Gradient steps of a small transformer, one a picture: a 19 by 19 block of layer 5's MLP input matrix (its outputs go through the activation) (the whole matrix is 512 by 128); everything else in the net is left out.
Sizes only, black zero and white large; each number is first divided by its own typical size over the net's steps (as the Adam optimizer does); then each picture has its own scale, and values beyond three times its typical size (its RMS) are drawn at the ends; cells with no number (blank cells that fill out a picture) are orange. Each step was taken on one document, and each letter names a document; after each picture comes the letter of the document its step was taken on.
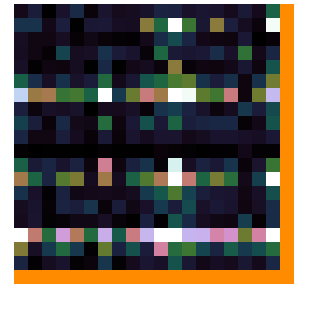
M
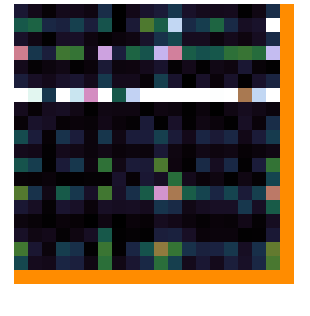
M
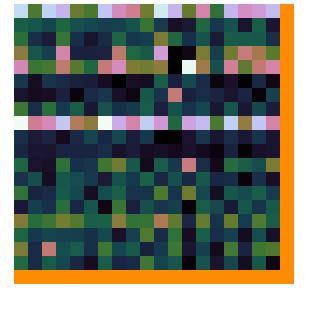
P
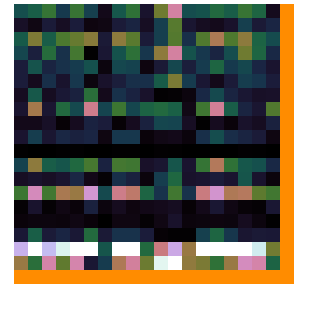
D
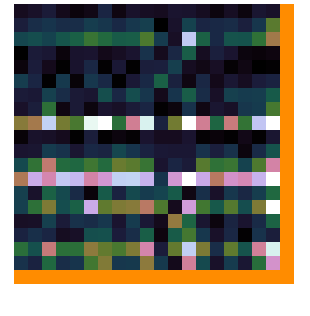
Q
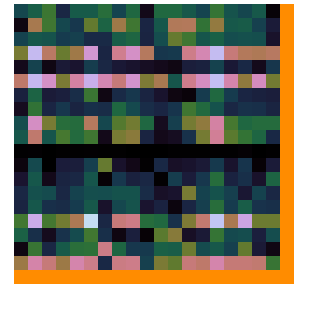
D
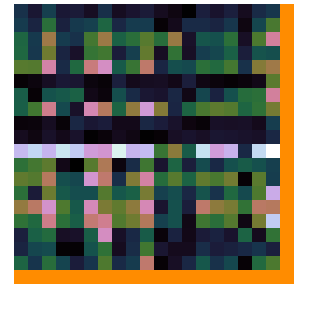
Q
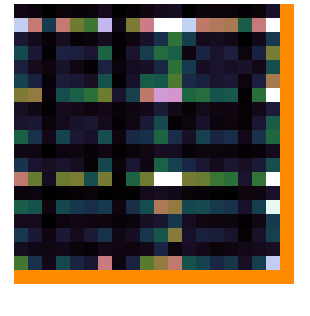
M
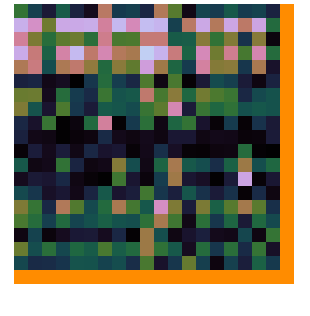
P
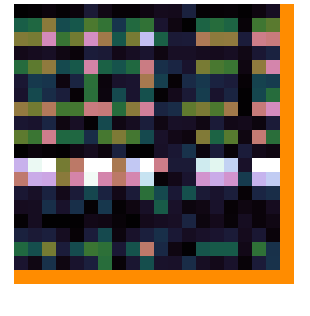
Q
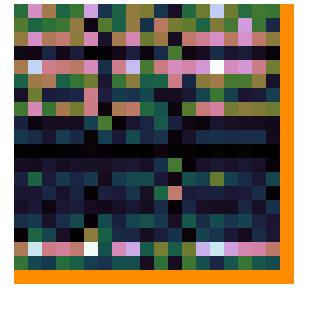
D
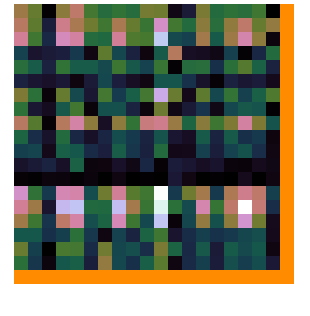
P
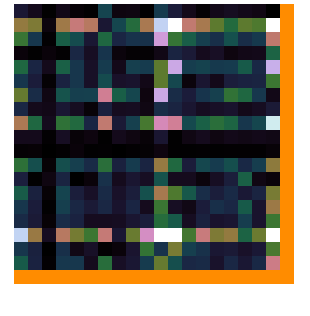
M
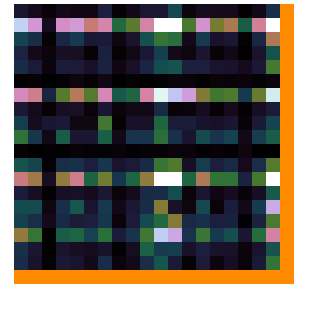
M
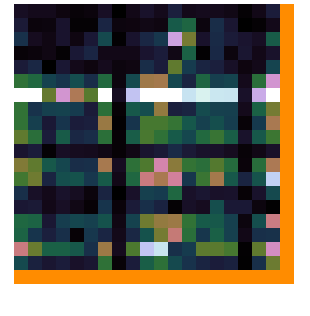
M
